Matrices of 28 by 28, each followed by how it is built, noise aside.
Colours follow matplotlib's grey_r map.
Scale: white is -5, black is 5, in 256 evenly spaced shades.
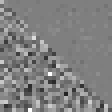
lower triangular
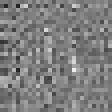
low rank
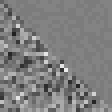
lower triangular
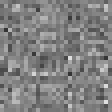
low rank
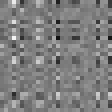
low rank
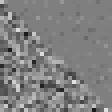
lower triangular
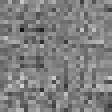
low rank
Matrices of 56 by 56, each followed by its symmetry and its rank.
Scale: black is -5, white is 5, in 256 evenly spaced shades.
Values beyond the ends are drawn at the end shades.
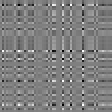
neither, rank one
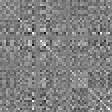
symmetric, rank five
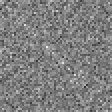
symmetric, full rank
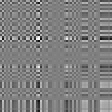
symmetric, rank one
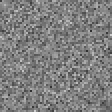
symmetric, full rank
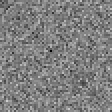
symmetric, full rank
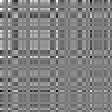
symmetric, rank one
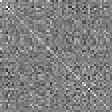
symmetric, rank five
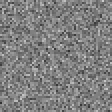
antisymmetric, full rank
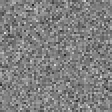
antisymmetric, full rank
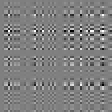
neither, rank one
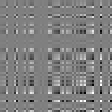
symmetric, rank one
